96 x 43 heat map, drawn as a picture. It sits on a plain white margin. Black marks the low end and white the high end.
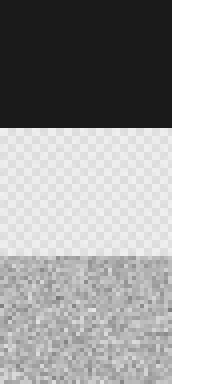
It is made of 3 by 1 panels. Panel 1,1: very low, flat. Panel 2,1: very high, checkered, faint in contrast. Panel 3,1: high, fine-grained.
